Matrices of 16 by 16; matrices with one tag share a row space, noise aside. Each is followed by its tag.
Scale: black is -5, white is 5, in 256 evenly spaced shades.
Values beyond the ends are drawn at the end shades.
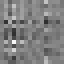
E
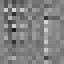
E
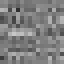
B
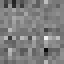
E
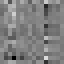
E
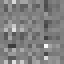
E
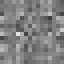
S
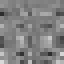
S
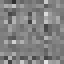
E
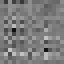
E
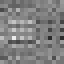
B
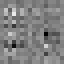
E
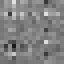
E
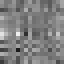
S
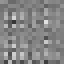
E
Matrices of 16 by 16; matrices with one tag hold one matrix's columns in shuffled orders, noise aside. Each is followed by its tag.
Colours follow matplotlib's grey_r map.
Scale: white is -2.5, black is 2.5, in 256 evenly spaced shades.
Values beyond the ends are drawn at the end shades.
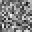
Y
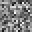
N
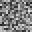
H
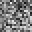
H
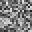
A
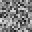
A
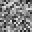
N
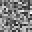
H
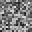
H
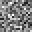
Y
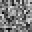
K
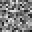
A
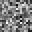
N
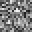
A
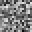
N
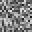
A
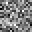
A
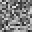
H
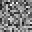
H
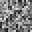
K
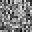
K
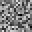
Y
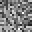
H
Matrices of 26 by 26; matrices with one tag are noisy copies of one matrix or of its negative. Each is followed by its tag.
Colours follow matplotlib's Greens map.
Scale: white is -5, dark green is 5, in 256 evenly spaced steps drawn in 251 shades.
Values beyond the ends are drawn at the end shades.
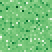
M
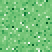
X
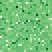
M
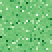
M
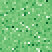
X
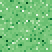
M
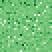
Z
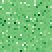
Z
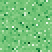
X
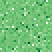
X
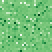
Z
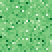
M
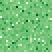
M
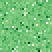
X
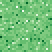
M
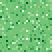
M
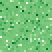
M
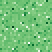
X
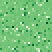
X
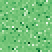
X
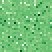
Z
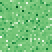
M
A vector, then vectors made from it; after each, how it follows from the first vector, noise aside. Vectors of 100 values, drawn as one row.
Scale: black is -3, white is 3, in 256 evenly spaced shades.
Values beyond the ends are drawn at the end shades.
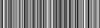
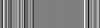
partly zeroed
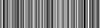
negated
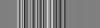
partly zeroed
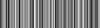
wrapped around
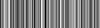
wrapped around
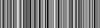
wrapped around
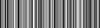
wrapped around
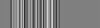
partly zeroed
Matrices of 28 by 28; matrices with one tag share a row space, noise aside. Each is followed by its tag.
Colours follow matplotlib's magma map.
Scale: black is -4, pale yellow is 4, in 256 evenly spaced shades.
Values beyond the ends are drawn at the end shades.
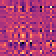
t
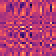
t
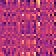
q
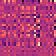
q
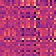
q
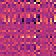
q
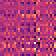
q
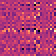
q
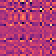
t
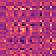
t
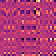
q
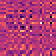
t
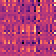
q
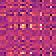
t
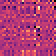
q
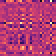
t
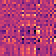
q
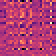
t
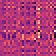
q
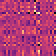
q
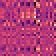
q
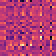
t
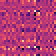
q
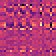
t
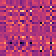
t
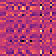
t
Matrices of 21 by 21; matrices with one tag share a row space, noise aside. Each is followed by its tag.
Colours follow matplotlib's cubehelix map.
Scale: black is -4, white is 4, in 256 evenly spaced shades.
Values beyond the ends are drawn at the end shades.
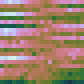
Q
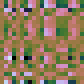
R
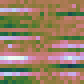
Q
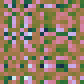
R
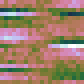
Q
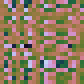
R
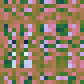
R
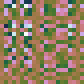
R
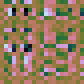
R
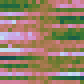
Q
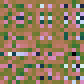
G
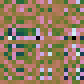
G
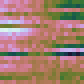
Q
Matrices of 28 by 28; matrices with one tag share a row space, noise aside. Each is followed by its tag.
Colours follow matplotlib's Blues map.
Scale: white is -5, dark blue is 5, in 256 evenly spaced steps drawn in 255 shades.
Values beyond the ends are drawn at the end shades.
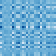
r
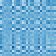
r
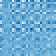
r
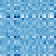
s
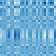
s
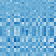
s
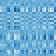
s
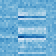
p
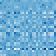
s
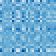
r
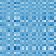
s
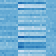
p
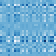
s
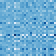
s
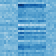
p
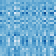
s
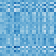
s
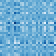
s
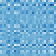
s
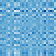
s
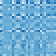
r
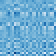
s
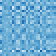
r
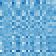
r
